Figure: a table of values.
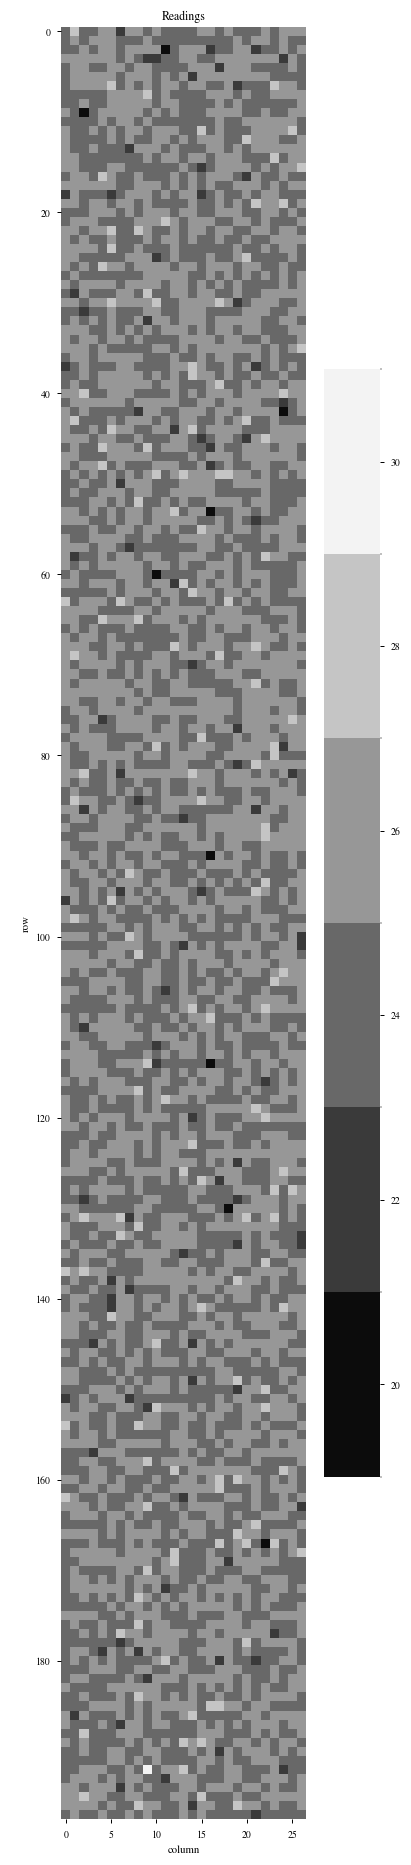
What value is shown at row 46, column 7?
26
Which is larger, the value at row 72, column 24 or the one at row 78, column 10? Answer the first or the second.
the second
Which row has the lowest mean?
197
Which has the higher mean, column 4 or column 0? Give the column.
0
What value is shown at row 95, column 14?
24
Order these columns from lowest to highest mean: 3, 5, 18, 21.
3, 18, 21, 5
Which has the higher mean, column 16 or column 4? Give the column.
16
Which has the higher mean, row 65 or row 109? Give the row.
65
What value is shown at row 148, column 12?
24
